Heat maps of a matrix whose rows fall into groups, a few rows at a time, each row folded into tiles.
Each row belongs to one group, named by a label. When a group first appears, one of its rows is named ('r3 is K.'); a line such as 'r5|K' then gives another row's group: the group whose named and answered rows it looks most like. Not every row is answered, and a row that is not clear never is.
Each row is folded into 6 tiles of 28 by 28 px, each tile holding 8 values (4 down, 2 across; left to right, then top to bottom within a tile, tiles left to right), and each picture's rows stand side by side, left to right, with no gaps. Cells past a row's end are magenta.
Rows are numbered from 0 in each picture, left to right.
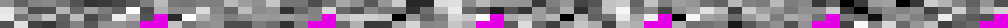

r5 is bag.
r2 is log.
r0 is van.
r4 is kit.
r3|log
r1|kit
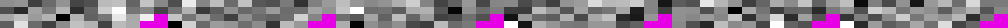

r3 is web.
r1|van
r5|web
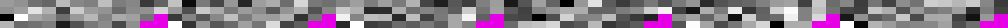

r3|bag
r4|log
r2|van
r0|kit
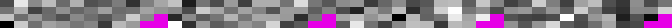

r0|van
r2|log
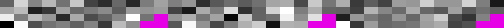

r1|log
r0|van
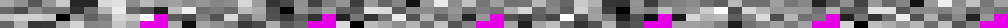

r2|web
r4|kit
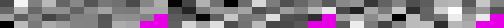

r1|bag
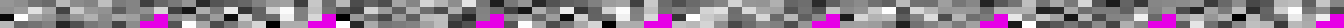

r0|kit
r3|log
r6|van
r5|kit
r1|log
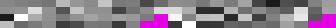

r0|kit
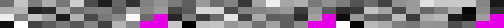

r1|web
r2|web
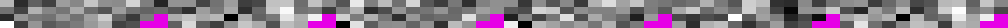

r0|web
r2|van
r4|bag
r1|log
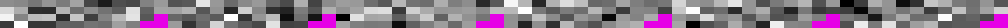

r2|kit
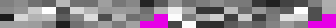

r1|van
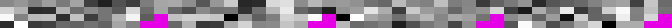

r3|log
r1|log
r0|van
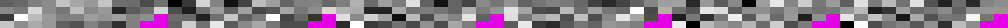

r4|web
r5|van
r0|kit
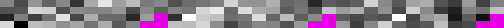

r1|kit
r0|web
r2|bag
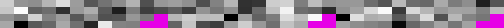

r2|kit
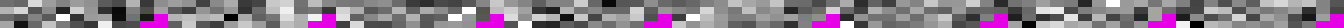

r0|bag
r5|web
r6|web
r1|log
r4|kit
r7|web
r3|van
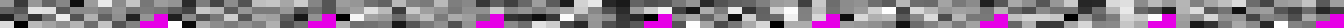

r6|log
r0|web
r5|kit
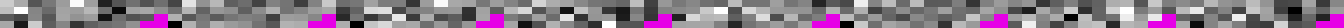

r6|log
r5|van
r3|bag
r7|bag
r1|van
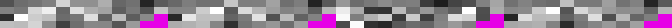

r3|kit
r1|kit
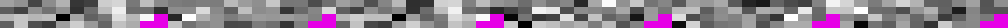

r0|log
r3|web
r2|log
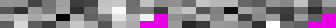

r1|bag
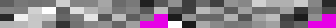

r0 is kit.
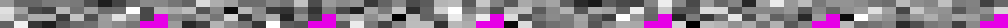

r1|bag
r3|van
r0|van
